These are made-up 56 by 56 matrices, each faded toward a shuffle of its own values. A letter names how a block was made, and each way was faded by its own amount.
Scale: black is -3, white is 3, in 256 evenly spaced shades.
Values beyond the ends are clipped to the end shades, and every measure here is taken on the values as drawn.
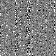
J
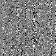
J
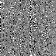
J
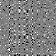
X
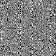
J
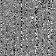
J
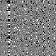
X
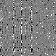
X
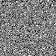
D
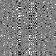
X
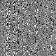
J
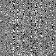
J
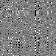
X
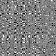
X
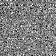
D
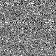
D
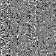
J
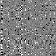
X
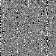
J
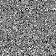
D
